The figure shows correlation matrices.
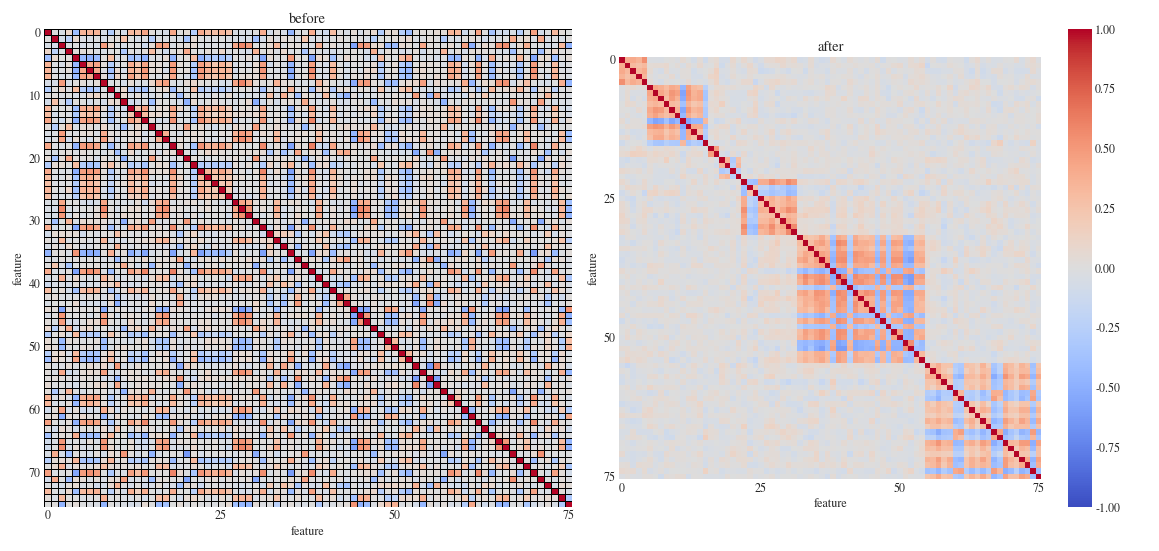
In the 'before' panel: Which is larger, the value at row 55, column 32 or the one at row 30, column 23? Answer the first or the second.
the second
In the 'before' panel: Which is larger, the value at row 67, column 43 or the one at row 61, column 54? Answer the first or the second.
the first
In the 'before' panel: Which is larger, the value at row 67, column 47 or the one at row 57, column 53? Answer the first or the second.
the second
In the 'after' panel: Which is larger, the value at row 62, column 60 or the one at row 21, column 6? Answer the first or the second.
the second
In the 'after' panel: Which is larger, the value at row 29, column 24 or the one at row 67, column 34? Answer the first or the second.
the second
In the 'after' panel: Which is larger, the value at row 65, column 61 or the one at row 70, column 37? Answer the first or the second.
the second
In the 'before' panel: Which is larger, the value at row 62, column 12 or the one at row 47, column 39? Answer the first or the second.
the first
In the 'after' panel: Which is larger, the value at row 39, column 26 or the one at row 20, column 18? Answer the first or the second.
the first
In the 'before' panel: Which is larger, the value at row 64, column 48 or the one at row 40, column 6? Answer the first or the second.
the first
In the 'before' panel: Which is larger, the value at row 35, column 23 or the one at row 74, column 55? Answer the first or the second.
the second
